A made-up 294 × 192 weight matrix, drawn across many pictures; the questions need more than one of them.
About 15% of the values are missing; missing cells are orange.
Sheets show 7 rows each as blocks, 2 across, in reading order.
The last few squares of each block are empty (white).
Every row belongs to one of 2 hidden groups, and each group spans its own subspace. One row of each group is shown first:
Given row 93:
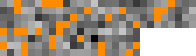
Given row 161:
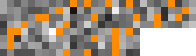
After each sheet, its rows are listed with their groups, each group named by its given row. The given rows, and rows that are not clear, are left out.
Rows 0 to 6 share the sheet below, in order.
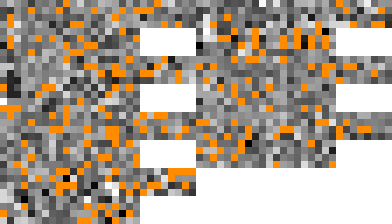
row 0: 93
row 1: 93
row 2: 93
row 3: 93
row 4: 93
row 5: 161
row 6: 161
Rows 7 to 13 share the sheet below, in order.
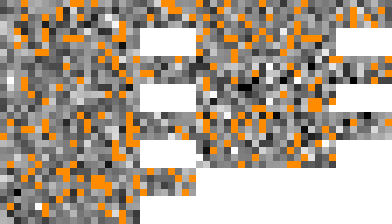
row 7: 161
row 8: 161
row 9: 93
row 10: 161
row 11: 161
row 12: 93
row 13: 93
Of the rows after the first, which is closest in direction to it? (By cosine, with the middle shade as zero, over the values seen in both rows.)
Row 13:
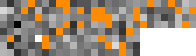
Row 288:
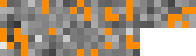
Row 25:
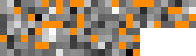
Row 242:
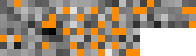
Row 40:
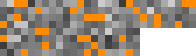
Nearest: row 288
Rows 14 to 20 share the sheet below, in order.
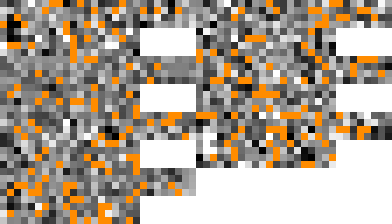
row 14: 93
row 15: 93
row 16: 161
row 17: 161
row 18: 161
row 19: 93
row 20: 93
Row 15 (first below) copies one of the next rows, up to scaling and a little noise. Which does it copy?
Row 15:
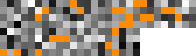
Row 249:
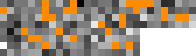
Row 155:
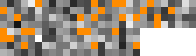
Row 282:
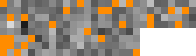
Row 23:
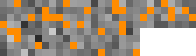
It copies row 155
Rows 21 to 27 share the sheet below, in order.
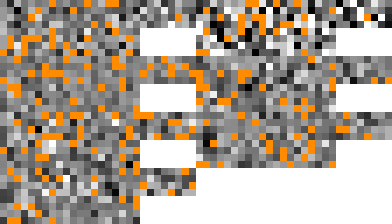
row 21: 161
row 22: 161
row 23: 93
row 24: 161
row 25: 161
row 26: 93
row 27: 161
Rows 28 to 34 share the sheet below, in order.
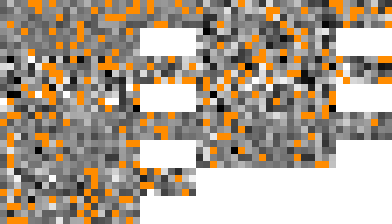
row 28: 161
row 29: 93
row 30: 93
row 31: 161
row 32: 93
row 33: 93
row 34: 161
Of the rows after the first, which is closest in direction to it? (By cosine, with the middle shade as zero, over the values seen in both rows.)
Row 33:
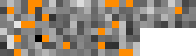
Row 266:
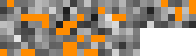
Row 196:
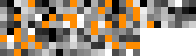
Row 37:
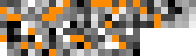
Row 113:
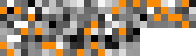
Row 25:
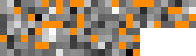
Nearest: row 113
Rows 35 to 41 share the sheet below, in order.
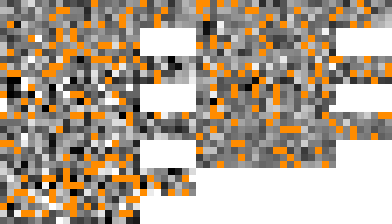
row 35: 93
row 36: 93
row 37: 93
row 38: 161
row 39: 93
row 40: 93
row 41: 161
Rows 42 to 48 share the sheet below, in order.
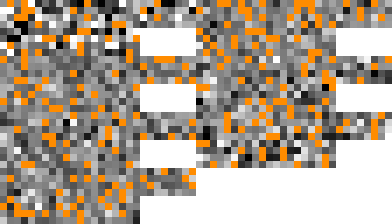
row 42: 93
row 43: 93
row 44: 161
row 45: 93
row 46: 161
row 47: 93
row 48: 93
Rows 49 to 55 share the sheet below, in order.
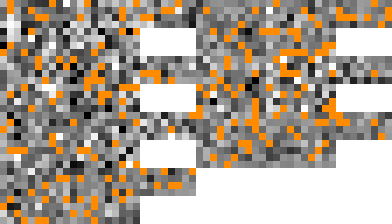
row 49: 93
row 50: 161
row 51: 161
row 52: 161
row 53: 161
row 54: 93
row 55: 93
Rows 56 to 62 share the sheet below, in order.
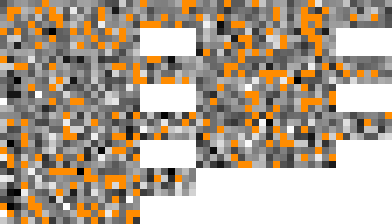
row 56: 161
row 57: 93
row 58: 93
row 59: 161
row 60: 93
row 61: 161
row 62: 93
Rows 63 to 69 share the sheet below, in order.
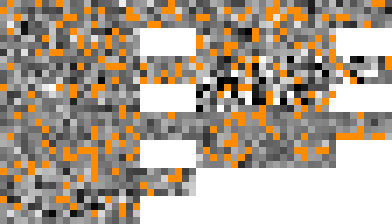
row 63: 93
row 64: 161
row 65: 161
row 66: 93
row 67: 161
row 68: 93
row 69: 93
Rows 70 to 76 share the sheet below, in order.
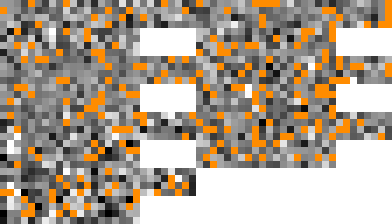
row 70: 93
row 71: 93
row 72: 161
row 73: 161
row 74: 93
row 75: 161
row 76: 93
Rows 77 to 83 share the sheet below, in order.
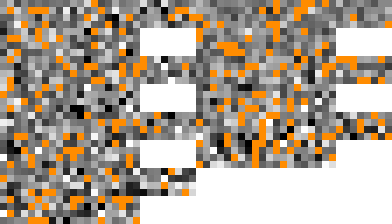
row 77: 161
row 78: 161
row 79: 161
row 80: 161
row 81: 93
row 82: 161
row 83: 93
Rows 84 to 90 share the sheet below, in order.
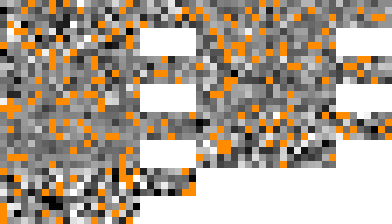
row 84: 93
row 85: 161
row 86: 93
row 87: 161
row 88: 161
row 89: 93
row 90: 161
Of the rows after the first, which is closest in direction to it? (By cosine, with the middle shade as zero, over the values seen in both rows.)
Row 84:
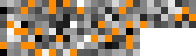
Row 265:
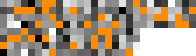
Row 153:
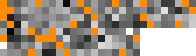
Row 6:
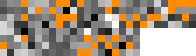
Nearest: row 265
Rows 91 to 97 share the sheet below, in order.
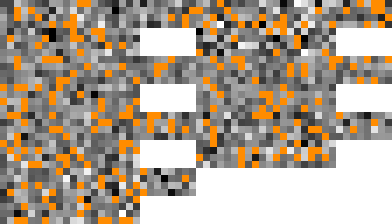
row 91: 161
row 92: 93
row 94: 161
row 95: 93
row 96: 93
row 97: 161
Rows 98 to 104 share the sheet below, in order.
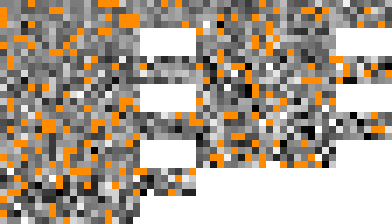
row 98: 93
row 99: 93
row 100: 93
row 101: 161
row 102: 93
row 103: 161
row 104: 161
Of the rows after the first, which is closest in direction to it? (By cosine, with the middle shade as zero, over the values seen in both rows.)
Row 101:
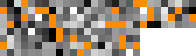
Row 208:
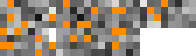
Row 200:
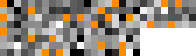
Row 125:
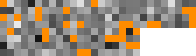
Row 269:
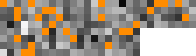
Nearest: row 200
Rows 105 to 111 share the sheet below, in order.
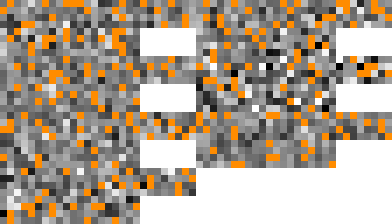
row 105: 93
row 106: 161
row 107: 161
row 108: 161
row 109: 161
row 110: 161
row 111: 93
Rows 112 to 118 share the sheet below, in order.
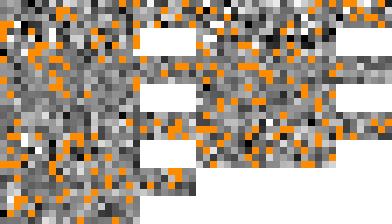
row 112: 93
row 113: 93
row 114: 161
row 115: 93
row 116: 93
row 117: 161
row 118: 93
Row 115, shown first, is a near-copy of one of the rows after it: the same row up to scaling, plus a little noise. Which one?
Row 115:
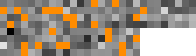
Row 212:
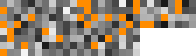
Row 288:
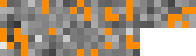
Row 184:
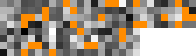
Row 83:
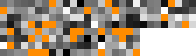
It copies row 83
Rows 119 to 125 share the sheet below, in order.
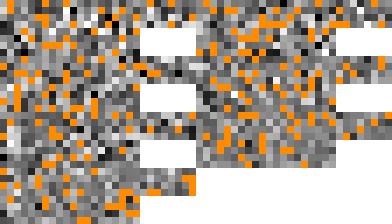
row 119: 161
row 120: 161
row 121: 93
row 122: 93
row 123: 93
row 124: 161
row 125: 93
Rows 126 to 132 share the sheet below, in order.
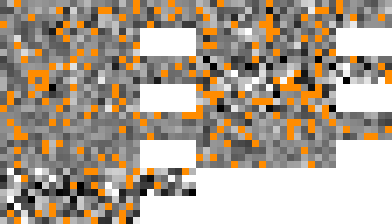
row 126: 161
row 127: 161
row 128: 161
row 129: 161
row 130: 93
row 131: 161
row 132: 161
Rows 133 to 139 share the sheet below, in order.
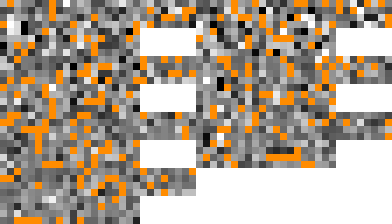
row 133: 93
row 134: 161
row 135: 161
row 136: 93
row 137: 93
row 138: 93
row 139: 161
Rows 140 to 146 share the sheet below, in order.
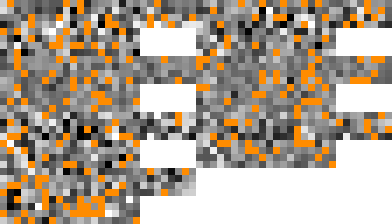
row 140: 161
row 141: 161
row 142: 161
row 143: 93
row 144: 161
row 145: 161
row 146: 93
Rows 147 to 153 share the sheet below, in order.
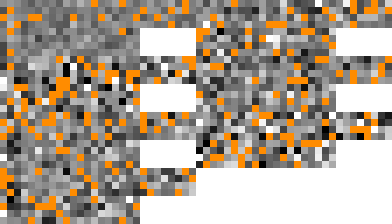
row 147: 93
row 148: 93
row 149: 161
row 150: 93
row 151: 93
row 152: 93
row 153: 93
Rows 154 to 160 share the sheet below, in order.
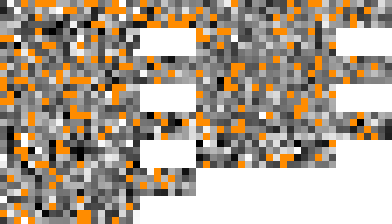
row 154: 161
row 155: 93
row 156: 93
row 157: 93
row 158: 93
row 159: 93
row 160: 93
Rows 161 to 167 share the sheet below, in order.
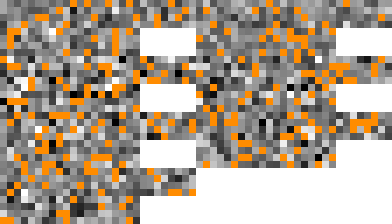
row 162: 161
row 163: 93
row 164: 93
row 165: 161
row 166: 161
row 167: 93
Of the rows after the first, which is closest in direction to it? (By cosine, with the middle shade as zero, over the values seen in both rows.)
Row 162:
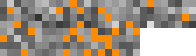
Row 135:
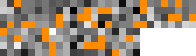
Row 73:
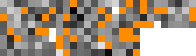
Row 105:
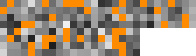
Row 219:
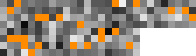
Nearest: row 73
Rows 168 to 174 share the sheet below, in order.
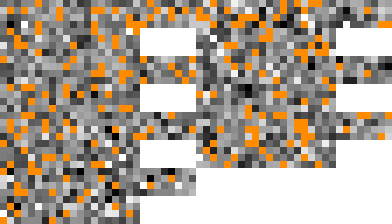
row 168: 93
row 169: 161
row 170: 93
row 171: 161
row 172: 161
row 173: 93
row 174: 93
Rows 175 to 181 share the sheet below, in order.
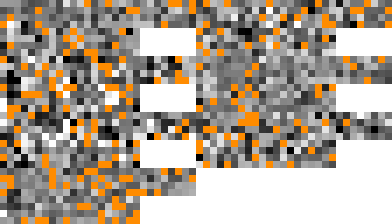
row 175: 93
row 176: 161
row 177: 93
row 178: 93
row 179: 161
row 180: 93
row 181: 93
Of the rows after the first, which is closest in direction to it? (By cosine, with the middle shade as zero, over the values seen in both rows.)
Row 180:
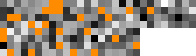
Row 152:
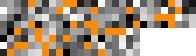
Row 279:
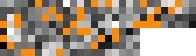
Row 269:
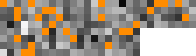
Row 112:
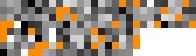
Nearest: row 269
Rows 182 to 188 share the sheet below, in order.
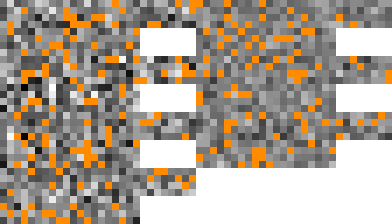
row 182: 161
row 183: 93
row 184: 93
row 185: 93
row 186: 93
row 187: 161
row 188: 161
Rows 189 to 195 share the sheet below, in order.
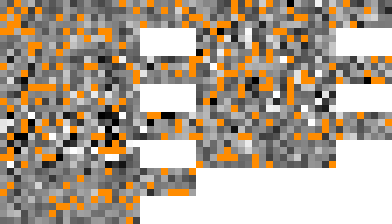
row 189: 93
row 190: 93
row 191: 93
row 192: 161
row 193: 93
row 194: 161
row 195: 161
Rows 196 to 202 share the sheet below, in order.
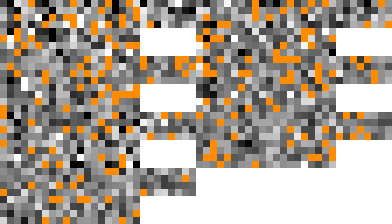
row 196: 161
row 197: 93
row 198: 93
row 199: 93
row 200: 161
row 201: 161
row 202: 93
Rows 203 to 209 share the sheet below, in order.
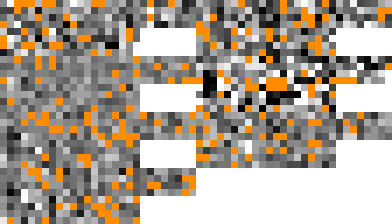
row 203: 93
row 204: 161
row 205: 93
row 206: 93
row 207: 93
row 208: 161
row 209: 93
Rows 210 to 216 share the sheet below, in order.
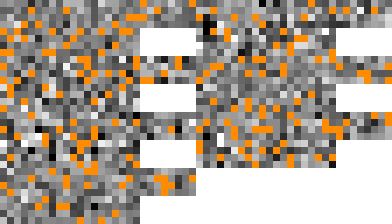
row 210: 93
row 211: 93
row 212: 93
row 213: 93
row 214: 93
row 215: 93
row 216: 93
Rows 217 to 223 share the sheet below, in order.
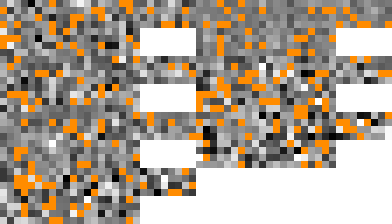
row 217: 93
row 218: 93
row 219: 93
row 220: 161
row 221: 161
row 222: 93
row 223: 161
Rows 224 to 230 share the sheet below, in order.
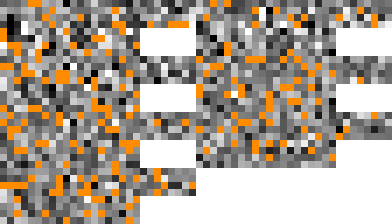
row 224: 93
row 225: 161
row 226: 161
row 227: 93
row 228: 161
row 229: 93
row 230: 161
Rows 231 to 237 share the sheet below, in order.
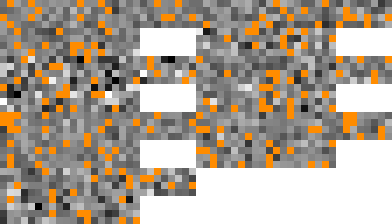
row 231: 161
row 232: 93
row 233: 93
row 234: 161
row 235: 161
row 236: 93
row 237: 93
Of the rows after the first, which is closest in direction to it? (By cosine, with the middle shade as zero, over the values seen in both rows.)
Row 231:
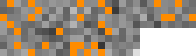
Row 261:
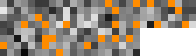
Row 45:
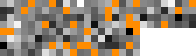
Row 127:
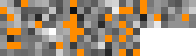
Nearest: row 45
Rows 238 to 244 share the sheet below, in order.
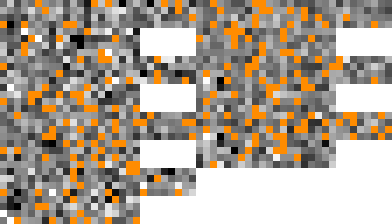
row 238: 93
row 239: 161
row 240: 93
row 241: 93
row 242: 161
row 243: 93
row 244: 93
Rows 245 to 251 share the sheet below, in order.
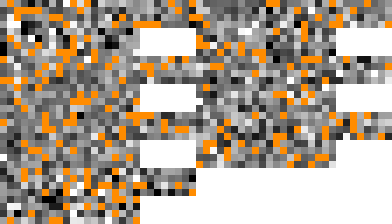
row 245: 93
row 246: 161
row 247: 161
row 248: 93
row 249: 93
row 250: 161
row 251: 161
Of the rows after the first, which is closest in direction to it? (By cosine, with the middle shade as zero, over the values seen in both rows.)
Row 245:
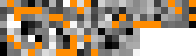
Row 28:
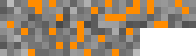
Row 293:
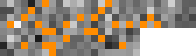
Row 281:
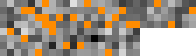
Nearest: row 293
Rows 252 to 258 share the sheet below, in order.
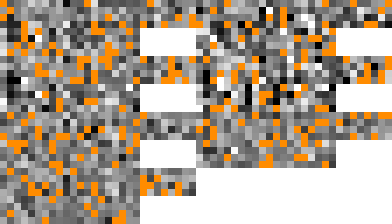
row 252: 93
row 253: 161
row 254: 93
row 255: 93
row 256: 161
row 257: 93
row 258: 161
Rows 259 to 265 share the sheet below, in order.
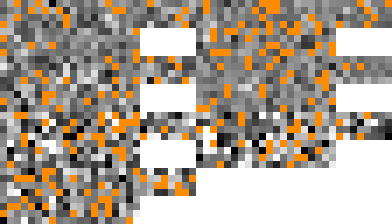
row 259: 161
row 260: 93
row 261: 161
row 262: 161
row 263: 161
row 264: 93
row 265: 93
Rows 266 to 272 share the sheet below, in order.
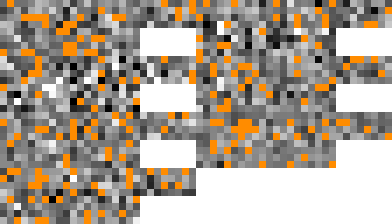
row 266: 161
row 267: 93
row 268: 161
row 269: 93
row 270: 161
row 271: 161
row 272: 161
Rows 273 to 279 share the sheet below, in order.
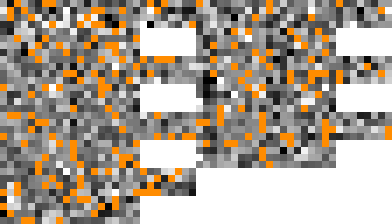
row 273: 161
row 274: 161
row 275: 161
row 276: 93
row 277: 161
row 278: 93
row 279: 93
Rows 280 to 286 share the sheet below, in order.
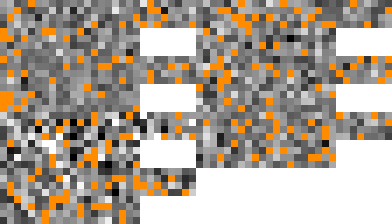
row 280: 161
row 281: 93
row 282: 93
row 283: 93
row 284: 161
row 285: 93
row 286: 161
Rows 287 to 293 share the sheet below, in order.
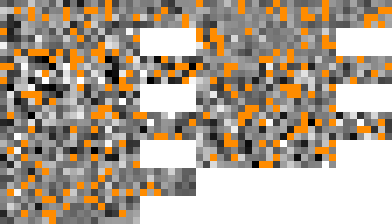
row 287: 93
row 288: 93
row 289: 161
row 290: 161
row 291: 93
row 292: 161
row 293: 93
